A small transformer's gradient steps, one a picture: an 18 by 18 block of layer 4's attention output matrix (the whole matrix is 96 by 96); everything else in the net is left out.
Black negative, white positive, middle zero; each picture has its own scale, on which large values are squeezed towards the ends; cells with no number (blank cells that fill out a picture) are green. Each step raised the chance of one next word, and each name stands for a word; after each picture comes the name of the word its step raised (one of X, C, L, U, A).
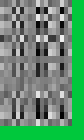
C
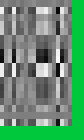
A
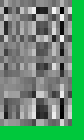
C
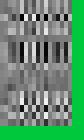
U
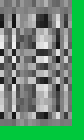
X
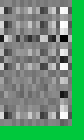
C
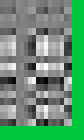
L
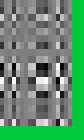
L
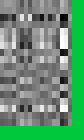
X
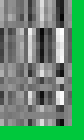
A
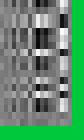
X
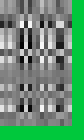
X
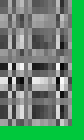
L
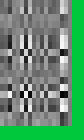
X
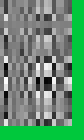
L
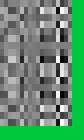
A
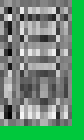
C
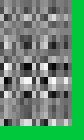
L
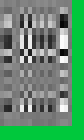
X
